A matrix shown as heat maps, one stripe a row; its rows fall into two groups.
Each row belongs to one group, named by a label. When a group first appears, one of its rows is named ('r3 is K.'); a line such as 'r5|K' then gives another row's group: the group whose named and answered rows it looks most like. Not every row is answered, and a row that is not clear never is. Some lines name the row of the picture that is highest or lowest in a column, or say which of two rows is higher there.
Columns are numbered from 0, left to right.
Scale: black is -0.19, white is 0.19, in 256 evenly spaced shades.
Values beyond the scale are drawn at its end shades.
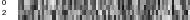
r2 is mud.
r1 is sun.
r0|sun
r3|mud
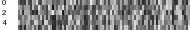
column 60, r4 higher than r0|Yes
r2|sun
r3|mud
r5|mud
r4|mud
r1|sun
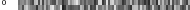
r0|mud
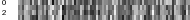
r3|sun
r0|sun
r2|sun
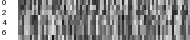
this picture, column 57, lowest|7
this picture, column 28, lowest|7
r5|sun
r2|mud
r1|mud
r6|sun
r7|sun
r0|mud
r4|sun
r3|sun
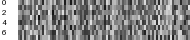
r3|mud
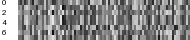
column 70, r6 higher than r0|No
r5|mud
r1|sun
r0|mud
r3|sun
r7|sun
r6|sun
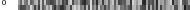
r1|mud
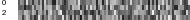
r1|mud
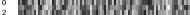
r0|mud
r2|mud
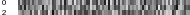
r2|sun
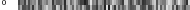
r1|mud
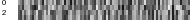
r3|mud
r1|sun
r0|sun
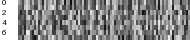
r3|mud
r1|sun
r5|mud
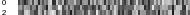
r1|sun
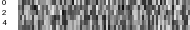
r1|sun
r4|mud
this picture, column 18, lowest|3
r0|mud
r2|sun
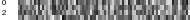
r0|mud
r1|mud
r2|mud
